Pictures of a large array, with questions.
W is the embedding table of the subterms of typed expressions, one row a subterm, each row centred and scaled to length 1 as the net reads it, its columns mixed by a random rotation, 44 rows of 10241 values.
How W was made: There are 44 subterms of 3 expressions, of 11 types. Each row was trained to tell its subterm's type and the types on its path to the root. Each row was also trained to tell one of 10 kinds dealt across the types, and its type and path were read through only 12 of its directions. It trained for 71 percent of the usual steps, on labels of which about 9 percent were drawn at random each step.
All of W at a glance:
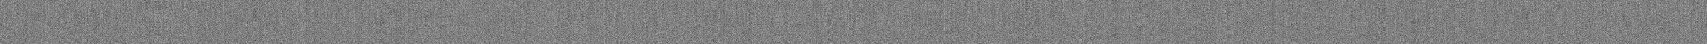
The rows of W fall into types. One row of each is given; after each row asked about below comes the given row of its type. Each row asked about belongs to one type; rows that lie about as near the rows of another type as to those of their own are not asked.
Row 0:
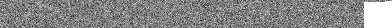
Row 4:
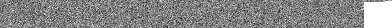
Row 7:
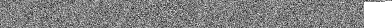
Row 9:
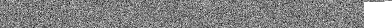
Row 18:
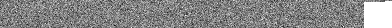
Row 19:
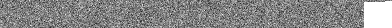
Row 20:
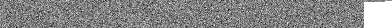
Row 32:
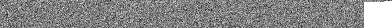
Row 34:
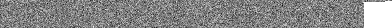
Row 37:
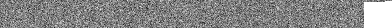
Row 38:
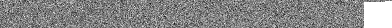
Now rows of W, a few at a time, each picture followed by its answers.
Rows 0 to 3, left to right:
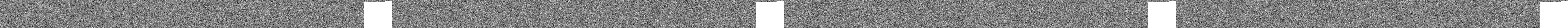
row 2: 34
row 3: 19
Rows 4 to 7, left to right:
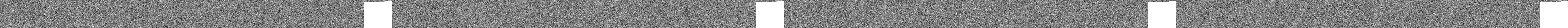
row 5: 9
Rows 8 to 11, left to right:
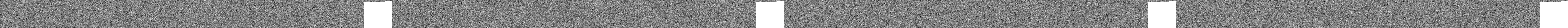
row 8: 34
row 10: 0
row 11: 20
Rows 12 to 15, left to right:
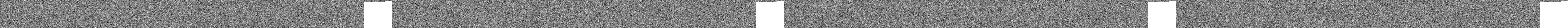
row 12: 18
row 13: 9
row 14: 18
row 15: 20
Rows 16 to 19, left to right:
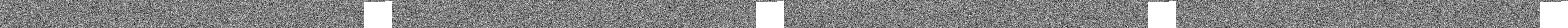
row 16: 20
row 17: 0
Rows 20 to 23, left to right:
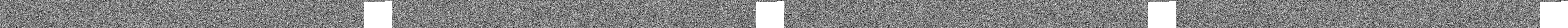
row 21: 19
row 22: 32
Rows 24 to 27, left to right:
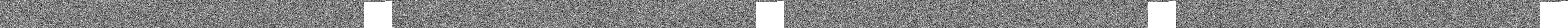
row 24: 7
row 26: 4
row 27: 9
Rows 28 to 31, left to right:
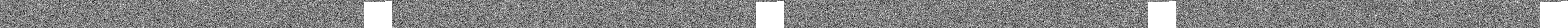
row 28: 0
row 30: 9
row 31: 19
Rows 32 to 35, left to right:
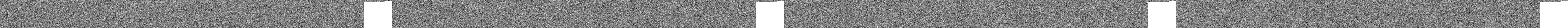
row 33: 37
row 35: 7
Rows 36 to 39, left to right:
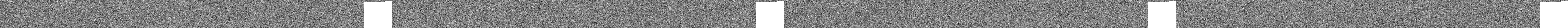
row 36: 38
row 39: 18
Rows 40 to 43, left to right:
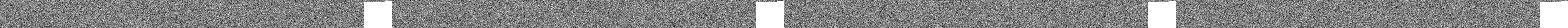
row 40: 20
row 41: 18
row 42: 32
